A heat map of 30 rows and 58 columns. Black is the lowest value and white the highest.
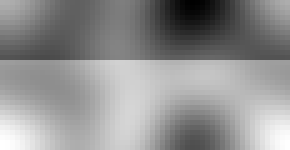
A horizontal seam about 40% of the way down splits the table, and the bottom part is higher. The ninth with the highest average is the bottom left. No lone cell stands out from its neighbours.
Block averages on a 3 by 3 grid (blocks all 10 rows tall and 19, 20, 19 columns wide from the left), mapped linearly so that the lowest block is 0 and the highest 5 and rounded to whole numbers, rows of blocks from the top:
100
344
544
